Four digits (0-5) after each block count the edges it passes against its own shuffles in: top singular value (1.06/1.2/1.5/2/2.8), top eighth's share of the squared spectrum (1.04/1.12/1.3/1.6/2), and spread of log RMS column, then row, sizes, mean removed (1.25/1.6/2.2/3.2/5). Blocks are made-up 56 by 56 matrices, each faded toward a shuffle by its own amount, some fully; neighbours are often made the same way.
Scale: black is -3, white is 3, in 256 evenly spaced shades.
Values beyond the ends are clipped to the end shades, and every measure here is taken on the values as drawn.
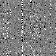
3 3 3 1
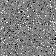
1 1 1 0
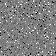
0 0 0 0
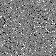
1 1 0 0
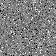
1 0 0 0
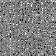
3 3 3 0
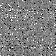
3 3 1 2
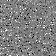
2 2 0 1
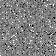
2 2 0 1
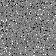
2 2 1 0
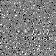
3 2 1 1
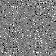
3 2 1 0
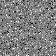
2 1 0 0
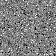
2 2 0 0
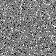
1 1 0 0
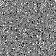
2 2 0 1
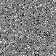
1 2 0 0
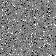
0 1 1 0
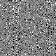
1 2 2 0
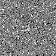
0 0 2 0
